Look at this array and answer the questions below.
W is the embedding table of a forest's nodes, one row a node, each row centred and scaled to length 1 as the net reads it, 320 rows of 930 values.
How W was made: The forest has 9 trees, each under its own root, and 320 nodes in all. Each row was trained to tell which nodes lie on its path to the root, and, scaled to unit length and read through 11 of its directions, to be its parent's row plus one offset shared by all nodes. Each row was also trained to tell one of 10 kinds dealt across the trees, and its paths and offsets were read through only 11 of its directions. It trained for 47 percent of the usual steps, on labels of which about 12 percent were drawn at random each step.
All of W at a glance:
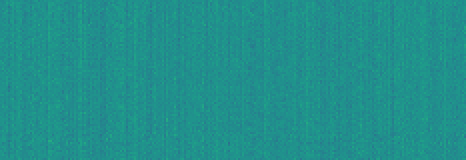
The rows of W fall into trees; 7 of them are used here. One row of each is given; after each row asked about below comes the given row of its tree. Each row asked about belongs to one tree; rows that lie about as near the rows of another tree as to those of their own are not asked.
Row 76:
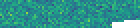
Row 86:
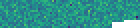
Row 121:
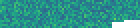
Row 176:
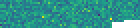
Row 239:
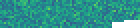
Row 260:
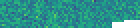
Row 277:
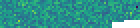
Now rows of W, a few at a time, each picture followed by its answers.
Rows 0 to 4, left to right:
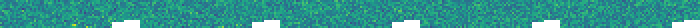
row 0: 86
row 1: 260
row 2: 76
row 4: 121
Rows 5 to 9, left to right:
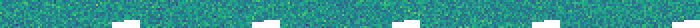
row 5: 121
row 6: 86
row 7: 121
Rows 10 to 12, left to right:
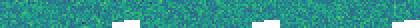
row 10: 121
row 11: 277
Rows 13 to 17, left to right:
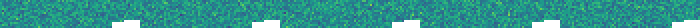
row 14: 121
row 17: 176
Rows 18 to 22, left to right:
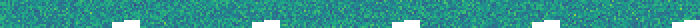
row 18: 277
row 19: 239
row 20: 121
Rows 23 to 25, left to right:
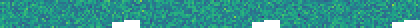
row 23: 76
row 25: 76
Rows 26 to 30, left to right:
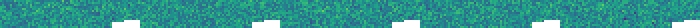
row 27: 277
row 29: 260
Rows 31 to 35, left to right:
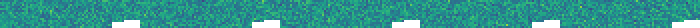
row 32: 121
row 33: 260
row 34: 260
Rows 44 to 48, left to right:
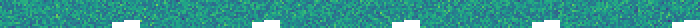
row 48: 76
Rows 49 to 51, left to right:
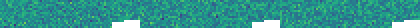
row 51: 277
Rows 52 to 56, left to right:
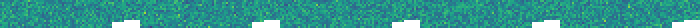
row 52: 76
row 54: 76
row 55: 76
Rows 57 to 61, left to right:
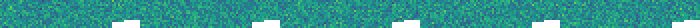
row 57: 277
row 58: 260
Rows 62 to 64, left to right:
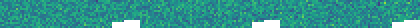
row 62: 260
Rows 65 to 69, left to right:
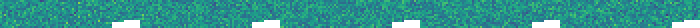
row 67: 76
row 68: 239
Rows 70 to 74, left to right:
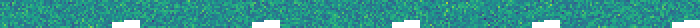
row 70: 260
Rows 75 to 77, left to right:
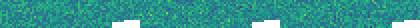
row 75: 277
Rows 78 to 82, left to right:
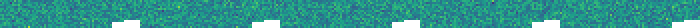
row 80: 76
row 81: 277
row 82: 239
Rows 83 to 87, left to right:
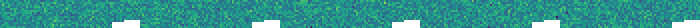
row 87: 76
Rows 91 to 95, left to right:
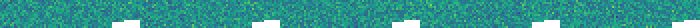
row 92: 121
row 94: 121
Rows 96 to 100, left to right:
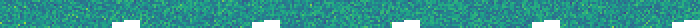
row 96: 86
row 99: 260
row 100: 121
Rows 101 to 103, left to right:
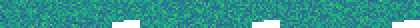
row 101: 86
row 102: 277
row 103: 260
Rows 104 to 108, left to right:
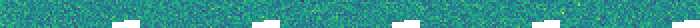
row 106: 260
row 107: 260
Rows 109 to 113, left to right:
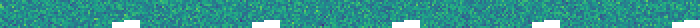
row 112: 260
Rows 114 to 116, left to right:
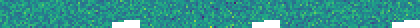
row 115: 121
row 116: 121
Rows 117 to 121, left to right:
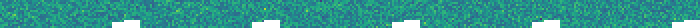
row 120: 277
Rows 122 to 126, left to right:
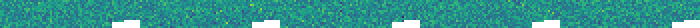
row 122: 260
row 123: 239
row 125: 121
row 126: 239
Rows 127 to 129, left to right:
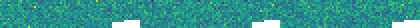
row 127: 277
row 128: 239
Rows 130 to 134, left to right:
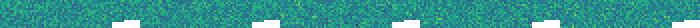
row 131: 76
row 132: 76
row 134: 176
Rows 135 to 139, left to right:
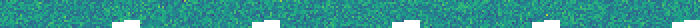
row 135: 260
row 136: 277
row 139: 260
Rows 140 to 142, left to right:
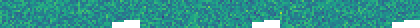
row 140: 277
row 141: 260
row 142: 277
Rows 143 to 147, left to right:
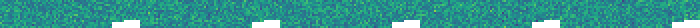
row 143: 86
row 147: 277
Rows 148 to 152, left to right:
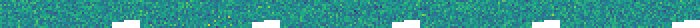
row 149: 121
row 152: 239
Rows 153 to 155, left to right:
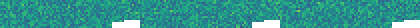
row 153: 121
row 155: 277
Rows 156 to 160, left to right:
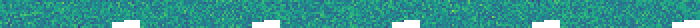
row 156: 121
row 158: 277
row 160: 76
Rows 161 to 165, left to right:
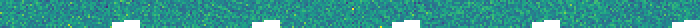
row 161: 121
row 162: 86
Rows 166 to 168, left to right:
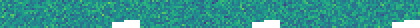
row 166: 277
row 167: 176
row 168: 121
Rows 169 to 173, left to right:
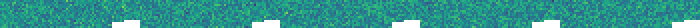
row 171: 176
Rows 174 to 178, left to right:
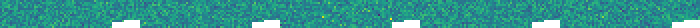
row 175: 76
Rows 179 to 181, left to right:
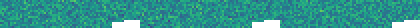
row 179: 260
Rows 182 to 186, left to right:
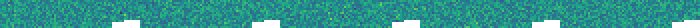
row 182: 239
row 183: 76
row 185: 239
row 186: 121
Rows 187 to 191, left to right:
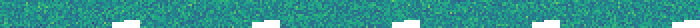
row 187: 260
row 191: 239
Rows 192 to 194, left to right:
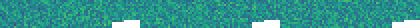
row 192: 86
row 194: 260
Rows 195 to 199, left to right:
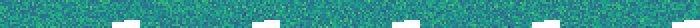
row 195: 260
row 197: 76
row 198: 121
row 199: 260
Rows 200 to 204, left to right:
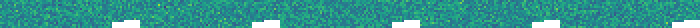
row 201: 239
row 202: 260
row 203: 260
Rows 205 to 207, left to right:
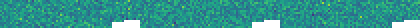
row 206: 239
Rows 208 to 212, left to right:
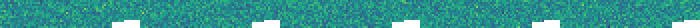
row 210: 121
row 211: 260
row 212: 277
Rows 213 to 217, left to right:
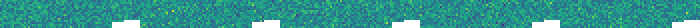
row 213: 239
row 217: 76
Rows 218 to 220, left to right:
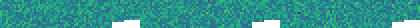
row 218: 277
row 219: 76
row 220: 239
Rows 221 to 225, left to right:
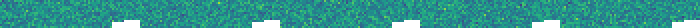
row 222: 121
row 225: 239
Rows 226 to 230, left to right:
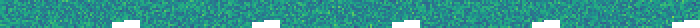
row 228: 121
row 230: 277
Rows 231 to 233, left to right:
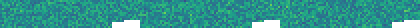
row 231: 260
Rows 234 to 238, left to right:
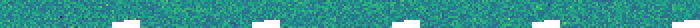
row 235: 239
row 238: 76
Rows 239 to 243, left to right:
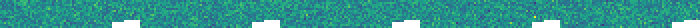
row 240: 76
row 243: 260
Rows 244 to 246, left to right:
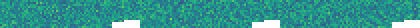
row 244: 121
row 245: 277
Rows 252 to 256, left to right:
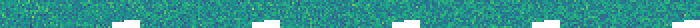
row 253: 121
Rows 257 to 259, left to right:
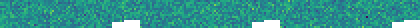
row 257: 76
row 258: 121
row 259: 176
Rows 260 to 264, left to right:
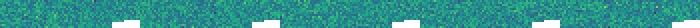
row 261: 277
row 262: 260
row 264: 260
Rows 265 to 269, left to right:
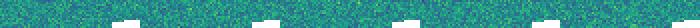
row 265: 76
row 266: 86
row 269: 86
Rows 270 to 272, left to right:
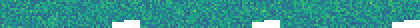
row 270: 260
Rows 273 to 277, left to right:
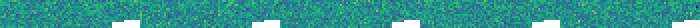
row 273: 277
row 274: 277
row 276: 176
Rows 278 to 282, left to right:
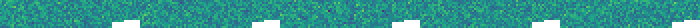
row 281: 277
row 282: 239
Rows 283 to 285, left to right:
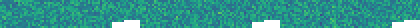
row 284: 76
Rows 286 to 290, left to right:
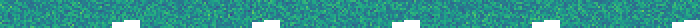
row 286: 86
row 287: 86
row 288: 239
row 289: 86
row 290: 76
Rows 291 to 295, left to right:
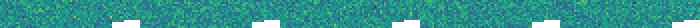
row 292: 239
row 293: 239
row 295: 239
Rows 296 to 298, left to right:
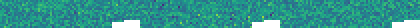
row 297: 86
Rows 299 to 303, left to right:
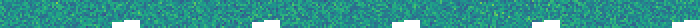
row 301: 76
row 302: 86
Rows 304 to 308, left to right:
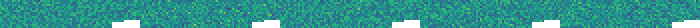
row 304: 277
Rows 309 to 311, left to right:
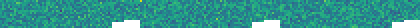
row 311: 277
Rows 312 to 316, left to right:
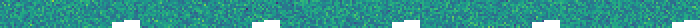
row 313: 277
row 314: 239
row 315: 260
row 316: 76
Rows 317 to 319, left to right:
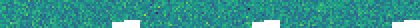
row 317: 76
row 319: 260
